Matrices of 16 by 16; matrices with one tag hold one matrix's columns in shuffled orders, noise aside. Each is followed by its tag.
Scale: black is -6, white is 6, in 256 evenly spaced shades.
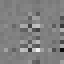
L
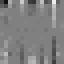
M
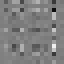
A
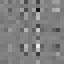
A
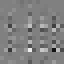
L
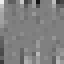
M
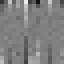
M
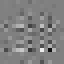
L
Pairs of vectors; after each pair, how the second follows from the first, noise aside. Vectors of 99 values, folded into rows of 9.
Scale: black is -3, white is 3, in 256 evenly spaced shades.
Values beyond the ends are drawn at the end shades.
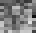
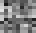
wrapped around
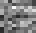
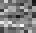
reversed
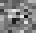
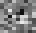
reversed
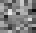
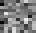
reversed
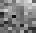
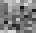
wrapped around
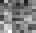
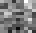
reversed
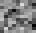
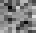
wrapped around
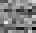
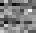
reversed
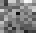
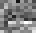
wrapped around
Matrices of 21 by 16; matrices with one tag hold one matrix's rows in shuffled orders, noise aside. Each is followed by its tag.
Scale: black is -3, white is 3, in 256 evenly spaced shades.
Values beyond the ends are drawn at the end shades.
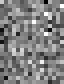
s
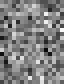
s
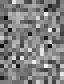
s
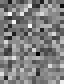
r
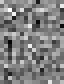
r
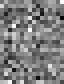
r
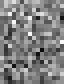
r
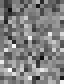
r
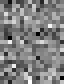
r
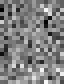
s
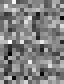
r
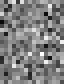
s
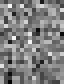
r
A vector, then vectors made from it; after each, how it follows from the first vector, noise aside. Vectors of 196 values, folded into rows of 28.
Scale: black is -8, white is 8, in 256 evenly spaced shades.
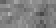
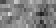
scaled up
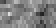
scaled up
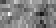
scaled up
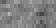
copied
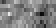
scaled up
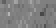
partly zeroed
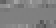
partly zeroed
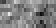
scaled up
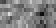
scaled up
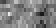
scaled up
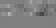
partly zeroed
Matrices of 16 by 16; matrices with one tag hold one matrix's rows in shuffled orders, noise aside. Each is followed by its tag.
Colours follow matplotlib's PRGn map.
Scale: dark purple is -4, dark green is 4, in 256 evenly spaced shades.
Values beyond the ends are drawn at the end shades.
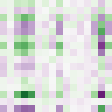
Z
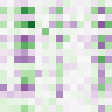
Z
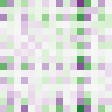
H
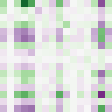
Z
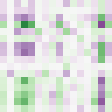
Z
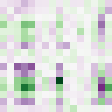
Z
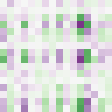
H
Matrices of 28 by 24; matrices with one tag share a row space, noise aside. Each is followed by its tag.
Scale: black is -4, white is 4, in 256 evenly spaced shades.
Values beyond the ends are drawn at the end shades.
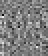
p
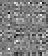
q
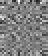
p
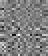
p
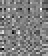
p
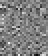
p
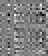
q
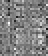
q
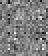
q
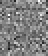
q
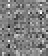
q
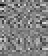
p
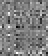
q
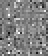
q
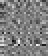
p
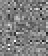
q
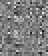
q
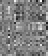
q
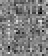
q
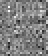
q
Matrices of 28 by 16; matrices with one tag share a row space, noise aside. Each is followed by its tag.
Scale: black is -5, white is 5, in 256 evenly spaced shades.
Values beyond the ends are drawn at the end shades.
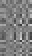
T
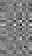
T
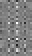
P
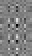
P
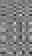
T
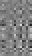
T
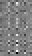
P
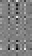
P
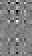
P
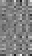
T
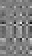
T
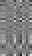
T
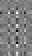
P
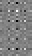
P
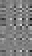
T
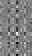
P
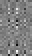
P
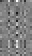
P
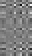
T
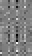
P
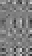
T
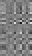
T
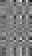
T
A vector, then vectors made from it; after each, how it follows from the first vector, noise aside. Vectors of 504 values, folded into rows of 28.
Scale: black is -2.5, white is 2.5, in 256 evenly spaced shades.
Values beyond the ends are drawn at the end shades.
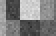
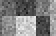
reversed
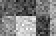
reversed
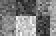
reversed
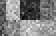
negated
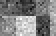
reversed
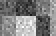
reversed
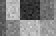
negated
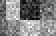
negated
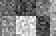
reversed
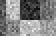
negated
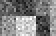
reversed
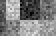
negated
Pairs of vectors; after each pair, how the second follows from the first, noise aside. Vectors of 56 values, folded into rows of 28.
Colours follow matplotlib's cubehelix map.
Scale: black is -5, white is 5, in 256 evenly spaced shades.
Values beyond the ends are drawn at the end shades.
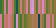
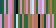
scaled up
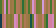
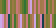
shuffled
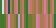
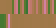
partly zeroed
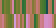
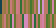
shuffled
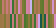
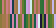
scaled up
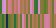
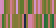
shuffled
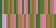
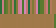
partly zeroed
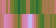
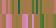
partly zeroed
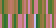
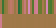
partly zeroed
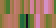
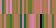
shuffled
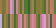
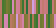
shuffled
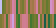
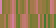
shrunk
